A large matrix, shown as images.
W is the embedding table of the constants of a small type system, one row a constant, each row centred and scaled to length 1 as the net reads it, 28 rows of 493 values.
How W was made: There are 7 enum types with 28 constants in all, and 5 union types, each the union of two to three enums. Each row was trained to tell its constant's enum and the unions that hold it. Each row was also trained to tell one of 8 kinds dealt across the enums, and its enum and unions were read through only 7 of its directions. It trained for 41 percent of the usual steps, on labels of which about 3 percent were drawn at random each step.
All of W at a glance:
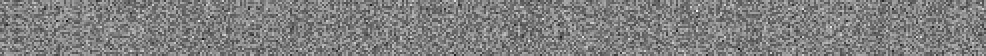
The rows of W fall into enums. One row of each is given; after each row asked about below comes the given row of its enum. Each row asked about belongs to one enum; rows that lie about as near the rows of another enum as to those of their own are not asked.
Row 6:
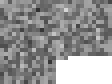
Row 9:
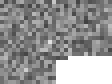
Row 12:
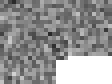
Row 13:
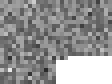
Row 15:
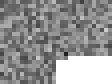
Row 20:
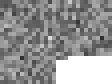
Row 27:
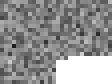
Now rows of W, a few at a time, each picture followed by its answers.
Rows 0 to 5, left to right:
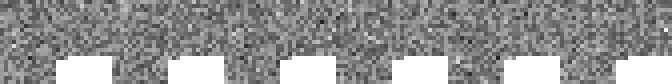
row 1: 27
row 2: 15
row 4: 6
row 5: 9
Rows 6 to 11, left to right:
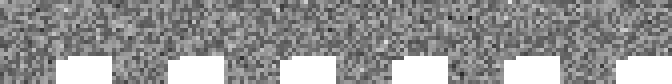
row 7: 20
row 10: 6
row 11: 15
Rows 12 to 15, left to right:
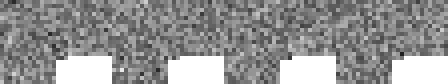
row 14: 12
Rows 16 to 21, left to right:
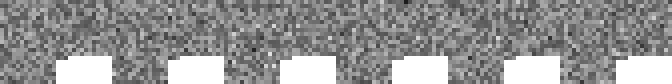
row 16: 12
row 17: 13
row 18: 27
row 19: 15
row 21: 9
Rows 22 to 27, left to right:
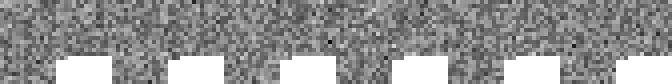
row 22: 6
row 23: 13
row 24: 27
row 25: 12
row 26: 6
